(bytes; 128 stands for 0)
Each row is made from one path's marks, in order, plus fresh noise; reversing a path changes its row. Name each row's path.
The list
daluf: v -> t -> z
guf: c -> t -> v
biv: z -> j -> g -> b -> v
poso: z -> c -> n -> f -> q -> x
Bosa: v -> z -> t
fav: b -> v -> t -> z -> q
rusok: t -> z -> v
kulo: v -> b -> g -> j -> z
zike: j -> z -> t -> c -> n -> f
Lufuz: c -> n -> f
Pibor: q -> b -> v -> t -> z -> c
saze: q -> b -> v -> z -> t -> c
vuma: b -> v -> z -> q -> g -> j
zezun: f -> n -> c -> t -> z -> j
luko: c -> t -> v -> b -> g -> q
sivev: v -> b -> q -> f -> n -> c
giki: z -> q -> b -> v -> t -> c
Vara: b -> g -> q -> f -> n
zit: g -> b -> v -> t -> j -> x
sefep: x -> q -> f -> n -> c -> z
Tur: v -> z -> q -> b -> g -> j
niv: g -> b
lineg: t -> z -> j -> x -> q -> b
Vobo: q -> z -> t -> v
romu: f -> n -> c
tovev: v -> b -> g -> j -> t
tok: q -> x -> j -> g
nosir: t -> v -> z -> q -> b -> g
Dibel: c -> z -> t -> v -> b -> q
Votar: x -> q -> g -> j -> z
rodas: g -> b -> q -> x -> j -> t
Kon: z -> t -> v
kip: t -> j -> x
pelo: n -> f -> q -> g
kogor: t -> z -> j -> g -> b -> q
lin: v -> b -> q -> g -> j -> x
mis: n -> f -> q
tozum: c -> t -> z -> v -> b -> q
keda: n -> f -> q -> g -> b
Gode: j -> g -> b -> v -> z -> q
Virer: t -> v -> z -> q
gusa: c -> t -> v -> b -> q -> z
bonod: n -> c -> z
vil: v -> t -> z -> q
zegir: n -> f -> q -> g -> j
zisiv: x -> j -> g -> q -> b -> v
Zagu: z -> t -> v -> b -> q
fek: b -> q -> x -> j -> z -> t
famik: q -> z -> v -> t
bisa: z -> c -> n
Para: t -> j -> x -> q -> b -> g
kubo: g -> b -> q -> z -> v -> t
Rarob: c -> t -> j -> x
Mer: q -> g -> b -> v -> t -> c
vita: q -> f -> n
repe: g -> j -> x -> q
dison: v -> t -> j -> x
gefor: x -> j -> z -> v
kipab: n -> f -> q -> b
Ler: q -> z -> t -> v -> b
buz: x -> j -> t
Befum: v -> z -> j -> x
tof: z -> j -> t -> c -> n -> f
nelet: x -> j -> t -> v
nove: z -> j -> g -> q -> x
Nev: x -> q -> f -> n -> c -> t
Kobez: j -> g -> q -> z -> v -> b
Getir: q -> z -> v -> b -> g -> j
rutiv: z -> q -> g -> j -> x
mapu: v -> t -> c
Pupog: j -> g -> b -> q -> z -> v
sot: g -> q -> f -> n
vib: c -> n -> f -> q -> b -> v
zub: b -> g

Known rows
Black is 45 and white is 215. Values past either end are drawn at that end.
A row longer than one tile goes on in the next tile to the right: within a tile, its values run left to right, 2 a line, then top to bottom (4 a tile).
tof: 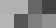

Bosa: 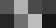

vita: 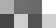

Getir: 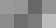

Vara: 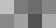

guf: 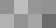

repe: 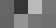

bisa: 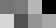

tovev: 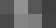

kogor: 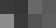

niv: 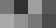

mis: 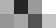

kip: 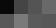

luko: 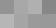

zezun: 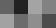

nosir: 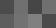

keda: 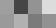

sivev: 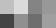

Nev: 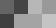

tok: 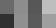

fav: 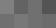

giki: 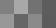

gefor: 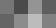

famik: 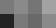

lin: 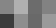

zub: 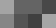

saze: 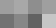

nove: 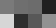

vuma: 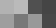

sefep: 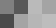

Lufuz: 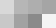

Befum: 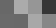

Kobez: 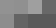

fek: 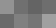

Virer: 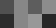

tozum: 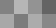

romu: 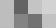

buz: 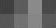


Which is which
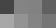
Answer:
Rarob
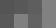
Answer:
Para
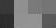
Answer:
dison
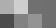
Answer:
Tur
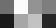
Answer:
mapu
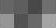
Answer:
rutiv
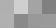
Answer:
gusa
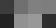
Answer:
vil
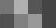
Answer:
kulo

